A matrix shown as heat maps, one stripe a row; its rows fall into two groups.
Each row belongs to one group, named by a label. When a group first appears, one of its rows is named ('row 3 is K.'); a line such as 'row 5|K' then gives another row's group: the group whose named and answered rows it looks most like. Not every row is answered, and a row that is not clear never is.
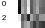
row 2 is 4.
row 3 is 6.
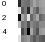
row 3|4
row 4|4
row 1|4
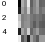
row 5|4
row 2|6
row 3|6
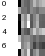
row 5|6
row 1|4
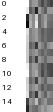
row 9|6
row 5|6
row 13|4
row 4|6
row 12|6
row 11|4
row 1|4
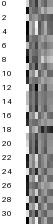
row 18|6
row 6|4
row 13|4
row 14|4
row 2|6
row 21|4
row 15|4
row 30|4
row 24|4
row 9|4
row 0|4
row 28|4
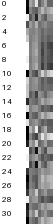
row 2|4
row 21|4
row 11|6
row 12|6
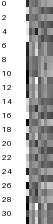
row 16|6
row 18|6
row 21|6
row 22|4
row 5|6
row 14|6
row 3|6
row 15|4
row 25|6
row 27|4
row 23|6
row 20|4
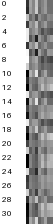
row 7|4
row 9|6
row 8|6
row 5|4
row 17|6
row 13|6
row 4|6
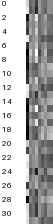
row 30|4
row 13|4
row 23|6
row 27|4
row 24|4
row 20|6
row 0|4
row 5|6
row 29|4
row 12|6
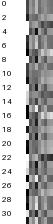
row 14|4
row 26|4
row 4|4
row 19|4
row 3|6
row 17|4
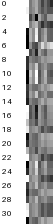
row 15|4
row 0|6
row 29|6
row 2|4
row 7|4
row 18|6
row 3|6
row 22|6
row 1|6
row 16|4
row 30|6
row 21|4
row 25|6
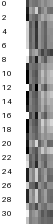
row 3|4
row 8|4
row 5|4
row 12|4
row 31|6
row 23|4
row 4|4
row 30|6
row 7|6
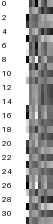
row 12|6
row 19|6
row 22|6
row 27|4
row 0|4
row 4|6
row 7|4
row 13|6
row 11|4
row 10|6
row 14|6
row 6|4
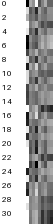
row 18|4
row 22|6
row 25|4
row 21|4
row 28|6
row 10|6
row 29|6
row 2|4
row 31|6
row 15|6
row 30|6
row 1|4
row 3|6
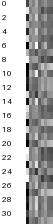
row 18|6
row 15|6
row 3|6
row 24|4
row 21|6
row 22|6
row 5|6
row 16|6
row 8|6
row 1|6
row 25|6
